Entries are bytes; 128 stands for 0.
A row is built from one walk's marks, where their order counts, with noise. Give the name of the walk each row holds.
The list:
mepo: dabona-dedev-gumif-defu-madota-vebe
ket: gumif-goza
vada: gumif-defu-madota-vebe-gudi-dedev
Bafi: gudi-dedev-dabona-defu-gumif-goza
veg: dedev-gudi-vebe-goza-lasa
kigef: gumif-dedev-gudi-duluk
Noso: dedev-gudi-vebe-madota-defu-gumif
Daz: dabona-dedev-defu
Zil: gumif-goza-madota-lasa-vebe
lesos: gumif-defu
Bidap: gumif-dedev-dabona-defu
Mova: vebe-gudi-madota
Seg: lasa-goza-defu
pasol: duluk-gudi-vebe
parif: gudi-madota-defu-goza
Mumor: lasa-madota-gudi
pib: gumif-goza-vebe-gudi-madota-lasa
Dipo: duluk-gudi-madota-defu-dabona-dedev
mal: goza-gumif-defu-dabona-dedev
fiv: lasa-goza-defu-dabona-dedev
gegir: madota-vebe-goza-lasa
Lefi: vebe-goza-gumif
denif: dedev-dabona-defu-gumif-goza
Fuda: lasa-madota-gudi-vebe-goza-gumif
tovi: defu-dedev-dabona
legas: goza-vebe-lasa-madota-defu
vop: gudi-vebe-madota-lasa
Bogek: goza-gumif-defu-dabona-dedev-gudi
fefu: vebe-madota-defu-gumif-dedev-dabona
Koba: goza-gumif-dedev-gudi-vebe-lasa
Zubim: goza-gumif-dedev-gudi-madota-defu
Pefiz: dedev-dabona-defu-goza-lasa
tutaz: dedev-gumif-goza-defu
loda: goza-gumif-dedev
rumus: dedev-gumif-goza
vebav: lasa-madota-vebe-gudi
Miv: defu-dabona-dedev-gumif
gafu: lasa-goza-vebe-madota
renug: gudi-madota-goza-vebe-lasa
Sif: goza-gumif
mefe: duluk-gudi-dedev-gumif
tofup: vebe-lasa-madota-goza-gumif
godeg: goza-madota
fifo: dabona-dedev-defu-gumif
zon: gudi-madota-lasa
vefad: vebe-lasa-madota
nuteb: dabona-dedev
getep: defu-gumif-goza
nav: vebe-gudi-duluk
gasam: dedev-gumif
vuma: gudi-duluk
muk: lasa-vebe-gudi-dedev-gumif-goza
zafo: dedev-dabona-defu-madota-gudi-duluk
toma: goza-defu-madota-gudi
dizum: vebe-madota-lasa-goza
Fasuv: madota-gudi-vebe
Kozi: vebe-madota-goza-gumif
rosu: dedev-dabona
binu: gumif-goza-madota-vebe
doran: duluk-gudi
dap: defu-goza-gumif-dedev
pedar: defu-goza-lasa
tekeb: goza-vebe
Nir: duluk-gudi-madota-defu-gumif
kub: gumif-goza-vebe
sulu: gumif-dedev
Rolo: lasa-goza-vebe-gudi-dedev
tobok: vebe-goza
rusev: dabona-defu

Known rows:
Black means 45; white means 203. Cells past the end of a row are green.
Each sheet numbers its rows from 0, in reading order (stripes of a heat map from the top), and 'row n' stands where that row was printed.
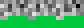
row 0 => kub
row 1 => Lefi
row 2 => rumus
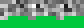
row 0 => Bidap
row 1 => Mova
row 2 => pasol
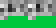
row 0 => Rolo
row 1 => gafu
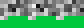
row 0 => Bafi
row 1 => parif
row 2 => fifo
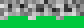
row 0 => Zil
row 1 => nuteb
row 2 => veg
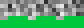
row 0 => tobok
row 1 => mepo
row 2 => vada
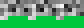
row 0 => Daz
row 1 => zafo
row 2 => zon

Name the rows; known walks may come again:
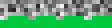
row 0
Pefiz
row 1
Lefi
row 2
vada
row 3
fifo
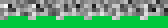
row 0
vop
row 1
Nir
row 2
loda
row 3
tekeb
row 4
mepo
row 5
zafo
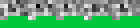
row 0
Noso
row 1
godeg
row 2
tobok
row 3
Seg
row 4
nav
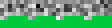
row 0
Koba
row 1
renug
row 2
fiv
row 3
Bidap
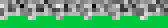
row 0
rumus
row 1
rosu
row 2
gafu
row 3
legas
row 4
mefe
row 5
denif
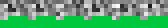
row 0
doran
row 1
pasol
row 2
lesos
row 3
veg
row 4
Mumor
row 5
Kozi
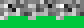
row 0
parif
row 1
kigef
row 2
zon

